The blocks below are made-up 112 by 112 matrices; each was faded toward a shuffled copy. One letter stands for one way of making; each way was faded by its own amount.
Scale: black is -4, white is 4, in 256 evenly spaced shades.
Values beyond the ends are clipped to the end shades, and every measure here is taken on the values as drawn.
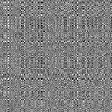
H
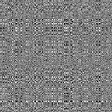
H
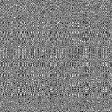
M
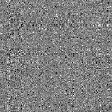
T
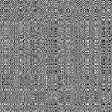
H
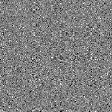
T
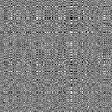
H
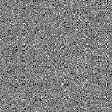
T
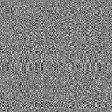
M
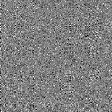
T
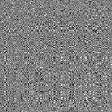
M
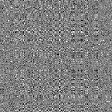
M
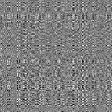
H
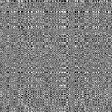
H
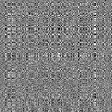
H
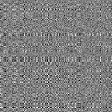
H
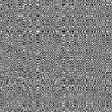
H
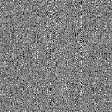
T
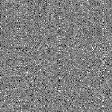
T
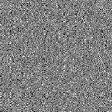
T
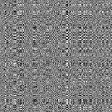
H
